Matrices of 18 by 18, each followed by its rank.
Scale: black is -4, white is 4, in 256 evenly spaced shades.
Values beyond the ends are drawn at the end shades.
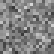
full rank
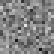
full rank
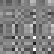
two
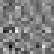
three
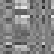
two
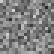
full rank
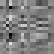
two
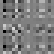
two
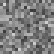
full rank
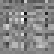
three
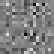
three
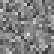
full rank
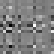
two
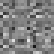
three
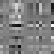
two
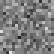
full rank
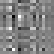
two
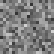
full rank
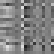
two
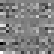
three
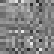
three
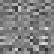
three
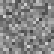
full rank
